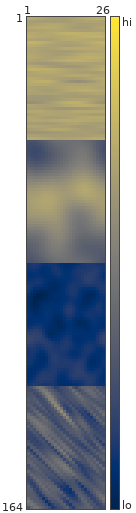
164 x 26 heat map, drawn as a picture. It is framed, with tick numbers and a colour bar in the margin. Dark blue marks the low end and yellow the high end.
The table splits into 4 rows of 1 panel. Panel 1,1: high, streaked across, faint in contrast. Panel 2,1: middling, smooth, strong in contrast. Panel 3,1: very low, blotchy, faint in contrast. Panel 4,1: low, slanting down to the right.
